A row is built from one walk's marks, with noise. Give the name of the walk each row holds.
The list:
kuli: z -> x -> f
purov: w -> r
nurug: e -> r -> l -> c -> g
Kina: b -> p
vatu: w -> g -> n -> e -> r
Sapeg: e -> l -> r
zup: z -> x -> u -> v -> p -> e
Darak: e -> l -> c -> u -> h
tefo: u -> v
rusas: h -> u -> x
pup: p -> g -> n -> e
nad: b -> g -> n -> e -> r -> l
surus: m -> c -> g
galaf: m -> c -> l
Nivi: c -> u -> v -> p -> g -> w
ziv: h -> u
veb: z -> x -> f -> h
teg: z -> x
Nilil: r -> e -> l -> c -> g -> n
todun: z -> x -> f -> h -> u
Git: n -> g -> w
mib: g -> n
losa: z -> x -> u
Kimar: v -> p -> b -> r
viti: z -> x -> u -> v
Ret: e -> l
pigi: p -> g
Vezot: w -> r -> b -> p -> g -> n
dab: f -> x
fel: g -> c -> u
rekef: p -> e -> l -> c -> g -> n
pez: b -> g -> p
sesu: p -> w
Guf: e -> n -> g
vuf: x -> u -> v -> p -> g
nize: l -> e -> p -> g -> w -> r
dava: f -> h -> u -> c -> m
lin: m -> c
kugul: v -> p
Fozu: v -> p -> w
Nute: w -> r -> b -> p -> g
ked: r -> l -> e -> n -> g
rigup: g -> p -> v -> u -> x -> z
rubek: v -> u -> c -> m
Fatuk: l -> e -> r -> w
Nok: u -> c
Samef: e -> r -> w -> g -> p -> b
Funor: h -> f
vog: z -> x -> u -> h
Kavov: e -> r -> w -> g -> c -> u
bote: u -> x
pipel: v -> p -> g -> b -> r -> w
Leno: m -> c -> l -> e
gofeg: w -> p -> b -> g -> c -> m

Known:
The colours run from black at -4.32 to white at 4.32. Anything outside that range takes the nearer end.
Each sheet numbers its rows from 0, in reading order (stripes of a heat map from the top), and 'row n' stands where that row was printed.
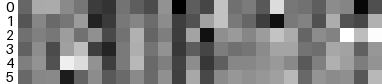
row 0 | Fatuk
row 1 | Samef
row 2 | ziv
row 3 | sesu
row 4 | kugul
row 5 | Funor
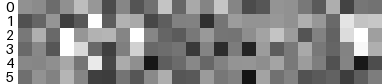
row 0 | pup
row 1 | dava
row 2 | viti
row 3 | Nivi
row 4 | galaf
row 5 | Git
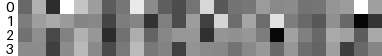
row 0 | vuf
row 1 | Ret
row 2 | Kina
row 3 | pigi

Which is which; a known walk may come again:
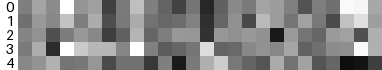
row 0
tefo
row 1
Nok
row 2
Kina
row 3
rigup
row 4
nurug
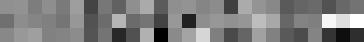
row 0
mib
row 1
ziv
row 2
ked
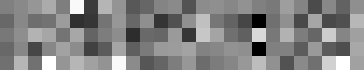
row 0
lin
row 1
Samef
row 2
Darak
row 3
pez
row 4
viti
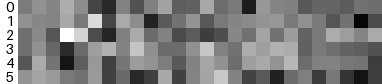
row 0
Git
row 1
galaf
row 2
Fozu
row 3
kuli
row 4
dab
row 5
nad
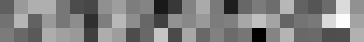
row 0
Kavov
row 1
bote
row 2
gofeg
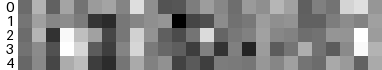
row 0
losa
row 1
purov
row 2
vuf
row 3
Nivi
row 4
sesu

